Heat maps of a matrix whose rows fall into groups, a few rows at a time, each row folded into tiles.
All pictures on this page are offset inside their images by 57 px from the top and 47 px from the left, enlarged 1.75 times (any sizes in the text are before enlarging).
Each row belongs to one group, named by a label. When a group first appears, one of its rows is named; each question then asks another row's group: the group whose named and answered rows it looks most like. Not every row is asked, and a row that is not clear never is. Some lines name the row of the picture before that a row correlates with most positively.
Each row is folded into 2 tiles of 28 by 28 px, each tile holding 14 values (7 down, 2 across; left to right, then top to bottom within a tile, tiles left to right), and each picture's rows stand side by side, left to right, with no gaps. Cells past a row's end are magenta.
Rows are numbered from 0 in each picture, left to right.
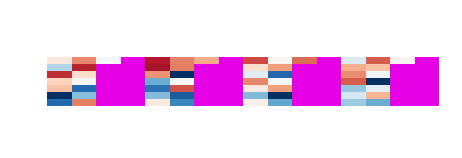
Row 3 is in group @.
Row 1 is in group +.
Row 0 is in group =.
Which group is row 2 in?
+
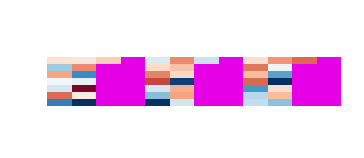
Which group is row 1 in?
@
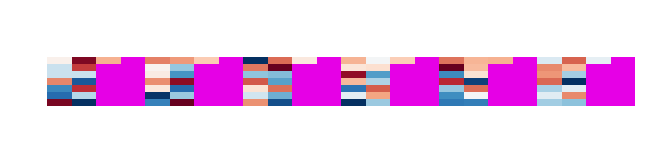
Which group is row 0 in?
+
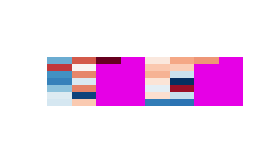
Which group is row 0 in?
+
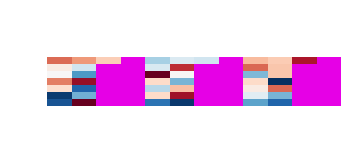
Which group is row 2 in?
+
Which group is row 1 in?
@
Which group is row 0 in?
=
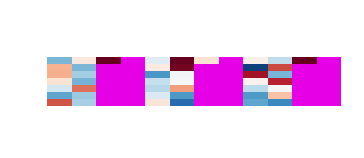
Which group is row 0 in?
+
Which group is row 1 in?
+
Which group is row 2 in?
=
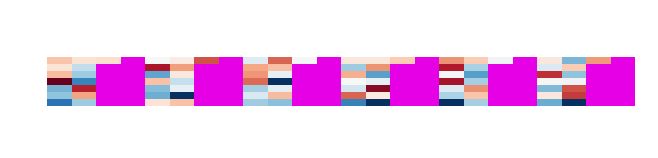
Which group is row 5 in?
@
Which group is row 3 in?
@
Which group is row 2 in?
@
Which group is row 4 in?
@
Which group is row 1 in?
+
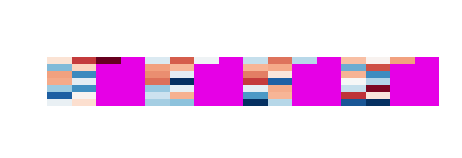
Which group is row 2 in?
@
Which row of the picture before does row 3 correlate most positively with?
3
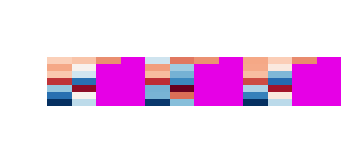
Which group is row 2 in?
@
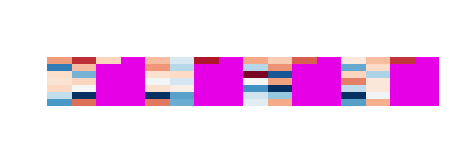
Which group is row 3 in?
=
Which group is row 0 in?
=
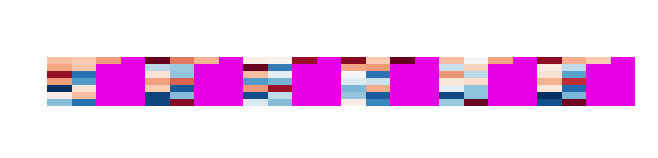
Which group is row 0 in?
@
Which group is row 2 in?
+
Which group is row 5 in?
=
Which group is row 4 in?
=
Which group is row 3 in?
+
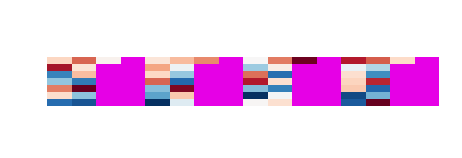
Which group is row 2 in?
=
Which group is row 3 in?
=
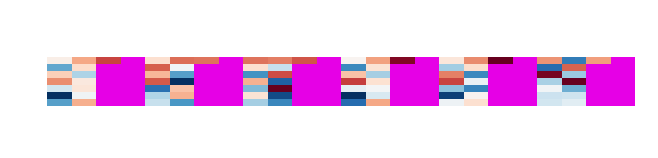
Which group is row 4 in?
=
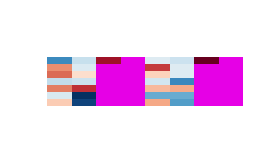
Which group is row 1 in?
+
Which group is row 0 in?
+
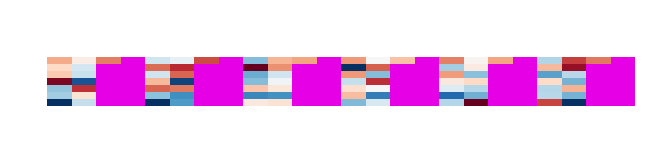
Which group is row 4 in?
=
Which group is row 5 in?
+
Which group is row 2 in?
+
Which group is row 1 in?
+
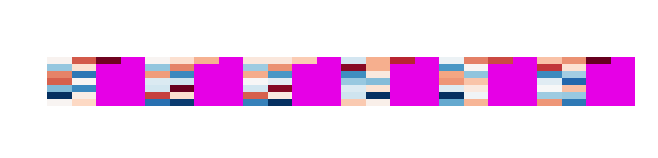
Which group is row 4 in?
=
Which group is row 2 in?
@
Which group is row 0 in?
=
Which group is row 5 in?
+
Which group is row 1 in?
@
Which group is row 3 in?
+
